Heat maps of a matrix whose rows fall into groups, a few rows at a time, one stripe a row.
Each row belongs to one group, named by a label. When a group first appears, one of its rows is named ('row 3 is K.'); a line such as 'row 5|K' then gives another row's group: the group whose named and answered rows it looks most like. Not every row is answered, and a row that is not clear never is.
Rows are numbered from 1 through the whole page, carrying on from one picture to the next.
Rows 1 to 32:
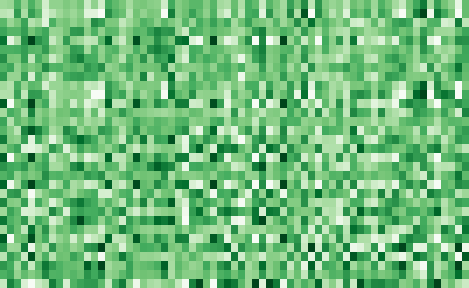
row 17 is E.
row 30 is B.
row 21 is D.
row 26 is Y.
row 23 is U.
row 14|D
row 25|U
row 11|Y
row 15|D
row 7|U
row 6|U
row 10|Y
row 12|D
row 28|B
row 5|D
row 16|U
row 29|Y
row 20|B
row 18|D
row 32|E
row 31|B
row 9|U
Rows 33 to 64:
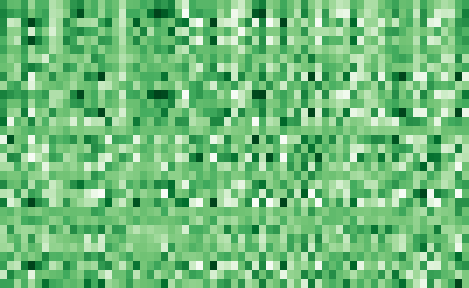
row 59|Y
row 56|B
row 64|B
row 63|E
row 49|B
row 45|B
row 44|U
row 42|E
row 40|D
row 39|B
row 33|U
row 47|D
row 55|D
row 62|D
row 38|U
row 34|U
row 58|E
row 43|U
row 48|E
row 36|U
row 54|Y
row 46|D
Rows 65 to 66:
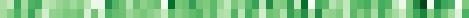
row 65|Y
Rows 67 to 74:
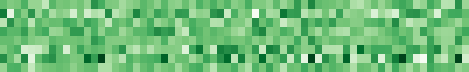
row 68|D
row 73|B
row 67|B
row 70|U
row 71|B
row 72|E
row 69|E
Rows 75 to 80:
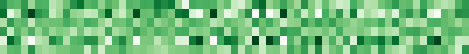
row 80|Y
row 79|E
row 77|E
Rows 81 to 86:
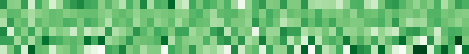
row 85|B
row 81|U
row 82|E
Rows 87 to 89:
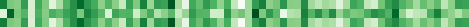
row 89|U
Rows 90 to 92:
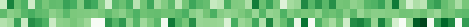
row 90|E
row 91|D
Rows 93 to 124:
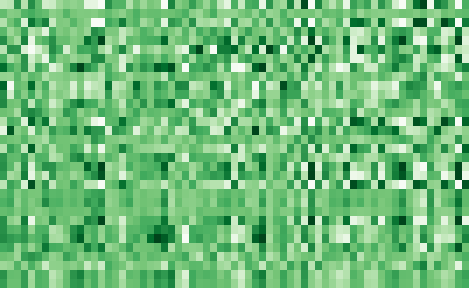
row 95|Y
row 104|U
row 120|B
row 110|U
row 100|U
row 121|D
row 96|B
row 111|B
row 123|U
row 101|Y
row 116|B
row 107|E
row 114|B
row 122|Y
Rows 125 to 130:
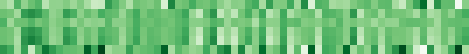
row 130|B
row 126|D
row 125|Y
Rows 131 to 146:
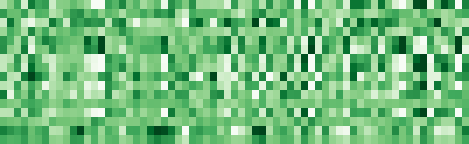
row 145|U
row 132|U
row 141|D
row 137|Y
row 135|B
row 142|D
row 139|D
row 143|Y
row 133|E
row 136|B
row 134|Y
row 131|Y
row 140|Y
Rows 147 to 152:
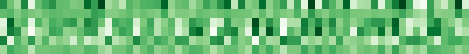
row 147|B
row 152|E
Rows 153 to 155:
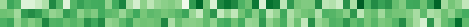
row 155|B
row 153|E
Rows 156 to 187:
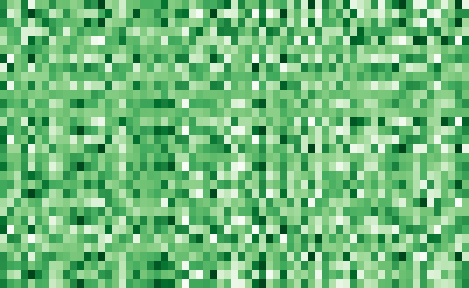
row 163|E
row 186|D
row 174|U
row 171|D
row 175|D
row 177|D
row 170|U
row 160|Y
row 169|Y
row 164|E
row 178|Y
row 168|D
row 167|U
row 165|D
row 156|B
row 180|U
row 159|E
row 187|U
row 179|E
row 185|U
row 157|D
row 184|B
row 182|E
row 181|D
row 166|B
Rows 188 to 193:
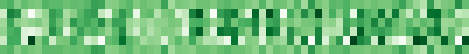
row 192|Y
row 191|E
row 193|B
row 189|E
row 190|E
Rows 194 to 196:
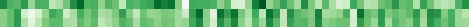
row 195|E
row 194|U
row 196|E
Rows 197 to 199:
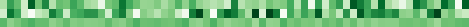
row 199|D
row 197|Y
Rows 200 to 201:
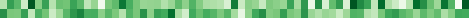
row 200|Y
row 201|U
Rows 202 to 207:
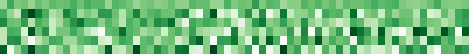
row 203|D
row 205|Y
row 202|E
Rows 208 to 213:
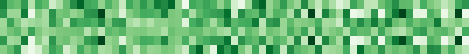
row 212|B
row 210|E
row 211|Y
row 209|B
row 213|E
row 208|U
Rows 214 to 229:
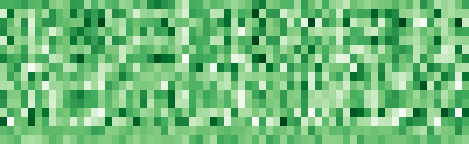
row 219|B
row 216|B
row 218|E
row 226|Y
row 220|U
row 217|U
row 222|Y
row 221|E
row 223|Y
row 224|U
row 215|E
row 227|D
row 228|B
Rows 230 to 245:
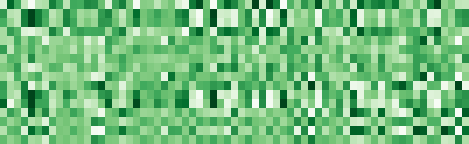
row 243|B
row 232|D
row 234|Y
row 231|D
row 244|Y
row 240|D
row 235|D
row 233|E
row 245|B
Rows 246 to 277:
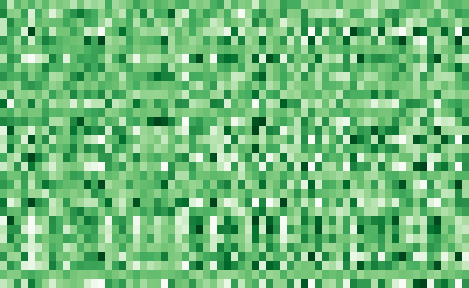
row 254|U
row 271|E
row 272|E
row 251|B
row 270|E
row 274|B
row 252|E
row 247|U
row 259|U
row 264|Y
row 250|B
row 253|B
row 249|Y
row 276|D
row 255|D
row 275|E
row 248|E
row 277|Y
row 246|D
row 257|D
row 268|D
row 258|B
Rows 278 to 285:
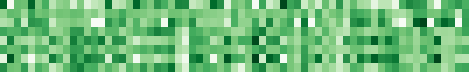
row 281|U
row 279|Y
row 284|E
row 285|U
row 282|E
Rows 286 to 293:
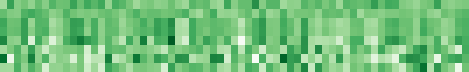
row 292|D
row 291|Y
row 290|U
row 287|D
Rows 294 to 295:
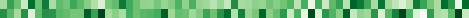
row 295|B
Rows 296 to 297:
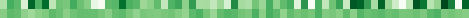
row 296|Y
